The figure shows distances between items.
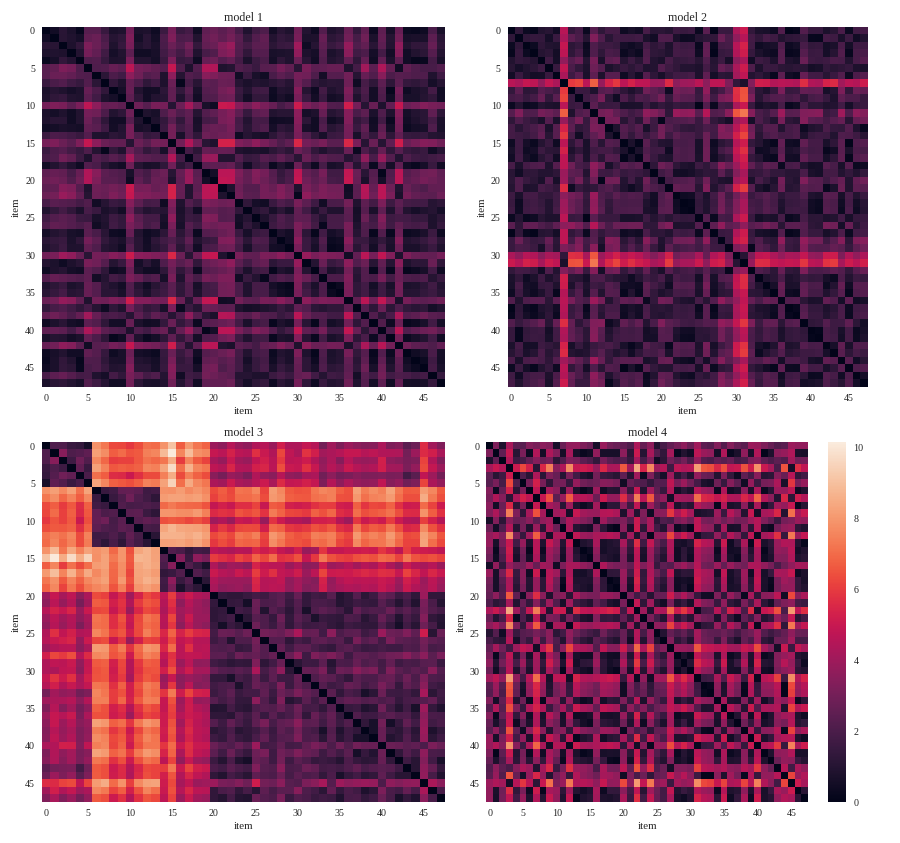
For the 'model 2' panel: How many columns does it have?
48
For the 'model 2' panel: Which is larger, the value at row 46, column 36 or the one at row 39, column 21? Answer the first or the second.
the second
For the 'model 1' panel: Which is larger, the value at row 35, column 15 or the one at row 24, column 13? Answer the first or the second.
the first
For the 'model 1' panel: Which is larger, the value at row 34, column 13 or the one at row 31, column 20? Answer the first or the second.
the second
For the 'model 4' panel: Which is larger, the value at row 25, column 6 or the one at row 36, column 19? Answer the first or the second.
the first
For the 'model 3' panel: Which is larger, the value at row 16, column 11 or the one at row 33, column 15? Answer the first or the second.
the first
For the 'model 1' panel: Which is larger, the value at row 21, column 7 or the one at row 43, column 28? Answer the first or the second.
the first
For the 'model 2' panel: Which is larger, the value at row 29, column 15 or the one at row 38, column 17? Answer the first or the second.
the first
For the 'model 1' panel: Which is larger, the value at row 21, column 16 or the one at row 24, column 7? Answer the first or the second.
the first
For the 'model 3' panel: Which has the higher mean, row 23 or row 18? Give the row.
18
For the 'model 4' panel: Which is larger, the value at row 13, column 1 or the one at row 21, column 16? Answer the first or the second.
the second
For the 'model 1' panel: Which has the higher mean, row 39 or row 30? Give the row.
30
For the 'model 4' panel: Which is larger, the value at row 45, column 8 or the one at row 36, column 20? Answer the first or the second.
the first
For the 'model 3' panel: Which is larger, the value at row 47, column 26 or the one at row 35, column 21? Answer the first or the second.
the first
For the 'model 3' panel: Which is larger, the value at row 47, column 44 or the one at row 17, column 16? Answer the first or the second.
the second
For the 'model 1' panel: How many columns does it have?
48
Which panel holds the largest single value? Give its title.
model 3
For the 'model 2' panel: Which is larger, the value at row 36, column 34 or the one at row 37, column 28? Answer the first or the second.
the first
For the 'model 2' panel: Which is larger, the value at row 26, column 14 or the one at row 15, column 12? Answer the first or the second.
the first
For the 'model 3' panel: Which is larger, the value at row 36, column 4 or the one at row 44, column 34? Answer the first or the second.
the first
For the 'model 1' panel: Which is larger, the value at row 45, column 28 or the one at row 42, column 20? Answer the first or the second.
the second
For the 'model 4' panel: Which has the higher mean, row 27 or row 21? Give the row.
27
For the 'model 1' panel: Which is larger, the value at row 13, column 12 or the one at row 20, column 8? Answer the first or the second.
the second
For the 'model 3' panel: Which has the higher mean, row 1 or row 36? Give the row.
1
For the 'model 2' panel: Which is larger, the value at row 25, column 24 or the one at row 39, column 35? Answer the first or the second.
the second
